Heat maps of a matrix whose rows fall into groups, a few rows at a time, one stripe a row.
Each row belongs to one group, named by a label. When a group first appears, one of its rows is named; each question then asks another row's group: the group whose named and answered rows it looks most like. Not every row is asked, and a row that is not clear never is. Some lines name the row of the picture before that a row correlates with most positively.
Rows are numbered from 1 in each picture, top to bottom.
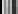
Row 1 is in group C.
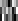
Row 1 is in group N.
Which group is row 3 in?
C
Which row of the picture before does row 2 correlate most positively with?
1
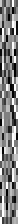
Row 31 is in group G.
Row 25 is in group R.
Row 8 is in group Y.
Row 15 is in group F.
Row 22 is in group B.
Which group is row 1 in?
F
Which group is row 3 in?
N
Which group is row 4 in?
R
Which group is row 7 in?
F
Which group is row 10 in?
C
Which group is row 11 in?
Y
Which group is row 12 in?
N
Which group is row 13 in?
B
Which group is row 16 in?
B
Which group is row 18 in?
C
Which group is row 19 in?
N
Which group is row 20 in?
R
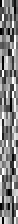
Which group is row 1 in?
C
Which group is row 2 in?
Y
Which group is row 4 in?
F
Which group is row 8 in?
N
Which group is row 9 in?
B
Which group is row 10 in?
B
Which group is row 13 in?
B
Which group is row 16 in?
N
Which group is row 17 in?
G
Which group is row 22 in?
B
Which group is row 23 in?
G
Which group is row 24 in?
B
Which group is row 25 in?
G
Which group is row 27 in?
F
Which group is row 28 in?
N
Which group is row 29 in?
B
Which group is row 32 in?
B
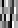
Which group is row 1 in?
B
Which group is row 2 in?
B
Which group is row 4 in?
N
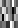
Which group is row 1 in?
F
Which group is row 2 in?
G
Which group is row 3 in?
B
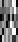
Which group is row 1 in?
R
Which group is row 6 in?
C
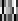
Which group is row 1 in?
R
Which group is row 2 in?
B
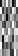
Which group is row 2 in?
R
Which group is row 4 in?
F
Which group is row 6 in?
B
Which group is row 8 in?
B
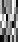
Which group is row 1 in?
R
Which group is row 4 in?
G
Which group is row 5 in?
F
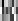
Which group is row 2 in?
R
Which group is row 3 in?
B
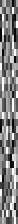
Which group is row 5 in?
C
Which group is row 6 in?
Y
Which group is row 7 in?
F
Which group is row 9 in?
Y
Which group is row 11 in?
F
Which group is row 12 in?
G
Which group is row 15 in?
F
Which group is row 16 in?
F
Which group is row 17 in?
G
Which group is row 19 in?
C
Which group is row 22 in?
B
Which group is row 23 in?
N
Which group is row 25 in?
F
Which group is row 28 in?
R
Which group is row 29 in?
F
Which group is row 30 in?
Y
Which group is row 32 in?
N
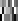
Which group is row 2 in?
B
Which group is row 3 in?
C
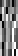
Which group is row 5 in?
F
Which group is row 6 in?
F
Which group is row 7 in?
R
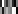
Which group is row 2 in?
R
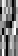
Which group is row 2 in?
C
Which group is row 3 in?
G
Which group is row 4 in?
N
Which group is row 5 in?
R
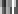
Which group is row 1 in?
F
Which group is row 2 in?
F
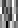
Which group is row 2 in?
R
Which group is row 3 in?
N
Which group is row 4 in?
Y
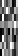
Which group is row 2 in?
B
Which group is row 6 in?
C
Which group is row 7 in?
Y
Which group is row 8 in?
C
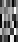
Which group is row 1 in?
G
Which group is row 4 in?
Y
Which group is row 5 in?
B
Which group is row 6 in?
Y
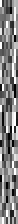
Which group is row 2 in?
N
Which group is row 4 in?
B
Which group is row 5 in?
B
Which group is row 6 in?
Y
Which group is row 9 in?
N
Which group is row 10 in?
F
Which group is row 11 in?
R
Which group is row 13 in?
C
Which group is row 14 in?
Y
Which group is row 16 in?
R
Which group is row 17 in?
R
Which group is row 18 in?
R
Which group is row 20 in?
N
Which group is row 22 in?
N
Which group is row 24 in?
F
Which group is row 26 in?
C
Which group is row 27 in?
Y
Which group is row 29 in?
Y
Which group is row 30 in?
F
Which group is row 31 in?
B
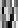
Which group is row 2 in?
B
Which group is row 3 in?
B
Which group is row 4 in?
N
